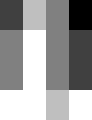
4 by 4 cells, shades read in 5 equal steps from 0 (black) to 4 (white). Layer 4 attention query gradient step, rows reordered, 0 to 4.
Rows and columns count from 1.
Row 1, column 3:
2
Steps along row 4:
same down up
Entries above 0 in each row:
3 4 4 4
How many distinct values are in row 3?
3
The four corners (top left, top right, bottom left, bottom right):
1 0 4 4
